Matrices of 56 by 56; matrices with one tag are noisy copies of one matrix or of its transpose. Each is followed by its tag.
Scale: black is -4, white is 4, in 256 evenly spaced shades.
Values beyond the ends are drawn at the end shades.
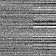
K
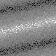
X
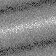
X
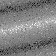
X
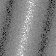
X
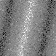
X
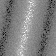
X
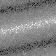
X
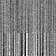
K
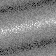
X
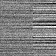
K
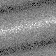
X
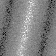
X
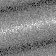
X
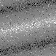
X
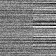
K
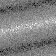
X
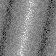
X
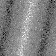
X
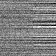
K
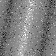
X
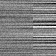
K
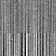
K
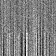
K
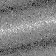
X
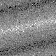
X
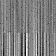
K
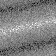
X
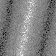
X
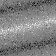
X
